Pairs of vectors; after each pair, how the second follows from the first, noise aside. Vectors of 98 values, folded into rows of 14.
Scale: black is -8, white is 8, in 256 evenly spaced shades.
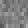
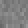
shrunk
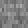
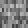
scaled up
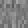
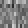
scaled up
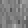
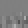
partly zeroed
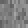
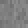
shrunk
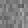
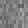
copied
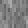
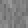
shrunk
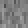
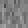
copied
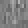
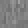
shrunk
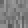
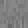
shrunk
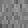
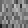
scaled up
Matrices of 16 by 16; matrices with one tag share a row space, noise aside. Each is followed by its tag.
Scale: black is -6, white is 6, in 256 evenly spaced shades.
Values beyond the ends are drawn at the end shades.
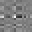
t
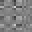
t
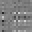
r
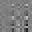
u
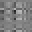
t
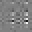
u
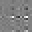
u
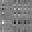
r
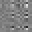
u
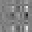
u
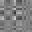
t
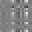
u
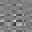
t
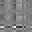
t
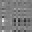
r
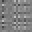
r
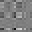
t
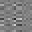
t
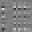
r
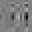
u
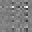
u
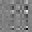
u
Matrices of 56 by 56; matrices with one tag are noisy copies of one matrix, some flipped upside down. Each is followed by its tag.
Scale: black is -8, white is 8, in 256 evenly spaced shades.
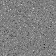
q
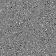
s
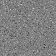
q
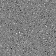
s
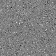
s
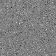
s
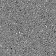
s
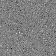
s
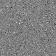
s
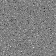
q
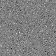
s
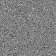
q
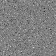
q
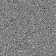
q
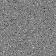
q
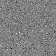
s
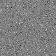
s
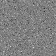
q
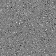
s
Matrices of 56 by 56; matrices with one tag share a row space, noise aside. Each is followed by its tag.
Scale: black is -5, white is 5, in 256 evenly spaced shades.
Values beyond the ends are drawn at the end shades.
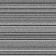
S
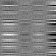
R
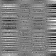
R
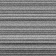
S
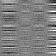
R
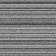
S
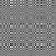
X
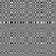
X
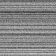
S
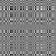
X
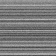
S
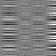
R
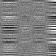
R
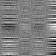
R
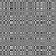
X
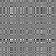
X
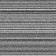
S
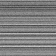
S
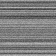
S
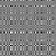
X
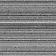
S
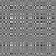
X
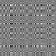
X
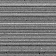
S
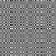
X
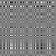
X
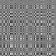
X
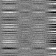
R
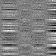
R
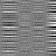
R
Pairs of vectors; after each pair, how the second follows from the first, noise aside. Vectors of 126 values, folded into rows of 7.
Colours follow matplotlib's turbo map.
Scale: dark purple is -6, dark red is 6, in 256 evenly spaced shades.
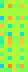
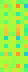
reversed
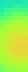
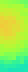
reversed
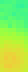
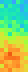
scaled up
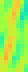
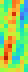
scaled up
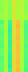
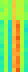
scaled up
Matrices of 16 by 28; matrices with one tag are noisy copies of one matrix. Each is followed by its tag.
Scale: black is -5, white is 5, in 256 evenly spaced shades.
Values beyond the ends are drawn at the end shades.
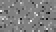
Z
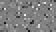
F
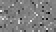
Z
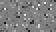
F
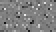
F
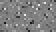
F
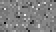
F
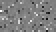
Z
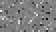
Z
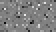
F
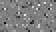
F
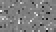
Z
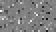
Z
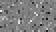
Z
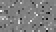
Z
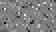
F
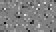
F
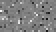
Z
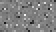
F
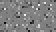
F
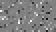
Z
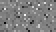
F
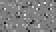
F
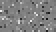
Z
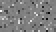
Z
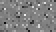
F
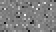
F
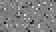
F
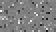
Z
